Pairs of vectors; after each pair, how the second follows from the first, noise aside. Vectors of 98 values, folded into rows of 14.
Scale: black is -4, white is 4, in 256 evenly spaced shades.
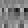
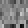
wrapped around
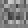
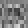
reversed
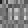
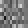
wrapped around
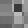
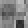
wrapped around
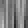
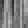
reversed
